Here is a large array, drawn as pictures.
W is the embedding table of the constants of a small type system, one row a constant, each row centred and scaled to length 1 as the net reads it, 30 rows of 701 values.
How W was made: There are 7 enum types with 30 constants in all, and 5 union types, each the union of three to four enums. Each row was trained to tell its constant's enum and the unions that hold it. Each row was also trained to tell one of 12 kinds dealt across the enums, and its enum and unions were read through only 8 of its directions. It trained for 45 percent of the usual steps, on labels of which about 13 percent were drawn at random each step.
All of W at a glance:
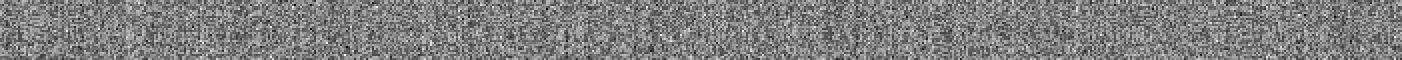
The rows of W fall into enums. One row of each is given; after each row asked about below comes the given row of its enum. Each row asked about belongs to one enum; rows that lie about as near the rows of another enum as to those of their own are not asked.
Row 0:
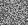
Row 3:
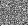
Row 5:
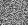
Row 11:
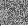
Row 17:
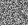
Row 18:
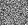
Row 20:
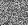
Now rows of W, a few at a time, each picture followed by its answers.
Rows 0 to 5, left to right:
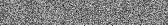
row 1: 0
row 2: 20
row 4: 3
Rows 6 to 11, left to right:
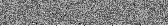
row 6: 0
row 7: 5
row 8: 3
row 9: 20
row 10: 3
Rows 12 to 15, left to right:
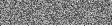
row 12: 3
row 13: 0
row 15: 11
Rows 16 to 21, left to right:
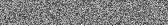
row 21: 0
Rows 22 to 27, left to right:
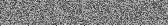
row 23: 17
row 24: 11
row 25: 11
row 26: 20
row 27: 11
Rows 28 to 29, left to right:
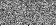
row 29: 5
